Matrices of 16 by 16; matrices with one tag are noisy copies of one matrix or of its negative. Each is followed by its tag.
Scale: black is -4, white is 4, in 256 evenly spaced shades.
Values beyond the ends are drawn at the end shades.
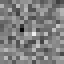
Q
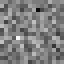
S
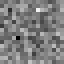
S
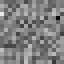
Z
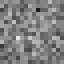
S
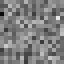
Z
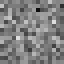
S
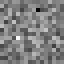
S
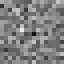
Q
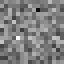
S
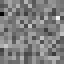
Z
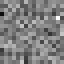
Z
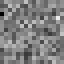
Z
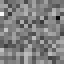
Z
